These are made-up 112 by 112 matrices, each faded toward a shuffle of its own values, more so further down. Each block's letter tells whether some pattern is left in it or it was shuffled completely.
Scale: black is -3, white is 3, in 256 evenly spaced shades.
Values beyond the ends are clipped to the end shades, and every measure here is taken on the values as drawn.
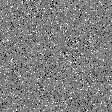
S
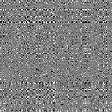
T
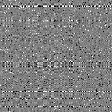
T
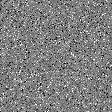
S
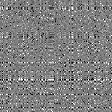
T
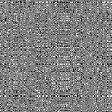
T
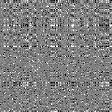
T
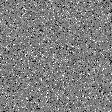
S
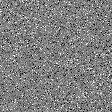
S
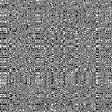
T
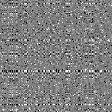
T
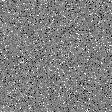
S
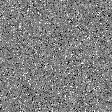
S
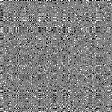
T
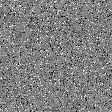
S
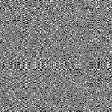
T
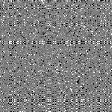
T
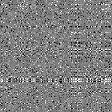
T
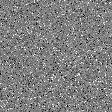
S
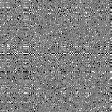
T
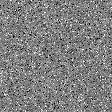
S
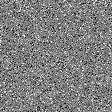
S
